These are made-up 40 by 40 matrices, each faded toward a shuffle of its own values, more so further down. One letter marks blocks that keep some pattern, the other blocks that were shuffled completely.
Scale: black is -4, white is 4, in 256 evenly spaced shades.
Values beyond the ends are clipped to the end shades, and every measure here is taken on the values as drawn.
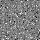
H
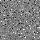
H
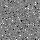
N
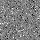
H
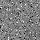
N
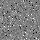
N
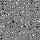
H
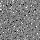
H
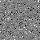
H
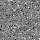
N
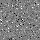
N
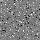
N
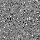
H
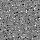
N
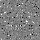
H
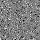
N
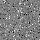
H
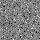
N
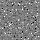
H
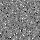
N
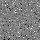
N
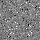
N
